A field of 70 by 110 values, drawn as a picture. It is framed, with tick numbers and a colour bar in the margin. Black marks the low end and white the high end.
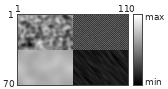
The table splits into 2 rows of 2 panels. Panel 1,1: middling, blotchy, strong in contrast. Panel 1,2: low, checkered. Panel 2,1: high, smooth, faint in contrast. Panel 2,2: very low, slanting down to the right, faint in contrast.
